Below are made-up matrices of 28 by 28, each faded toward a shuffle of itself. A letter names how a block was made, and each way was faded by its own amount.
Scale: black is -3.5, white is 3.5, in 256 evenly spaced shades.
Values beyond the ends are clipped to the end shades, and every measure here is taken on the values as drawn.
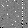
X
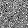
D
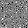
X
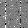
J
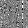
J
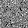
D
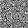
D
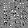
X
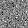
D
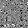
X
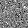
D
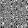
J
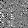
X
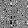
X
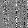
J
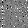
X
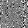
J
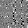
X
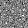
D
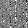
J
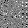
X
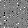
X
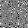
X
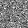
D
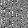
J
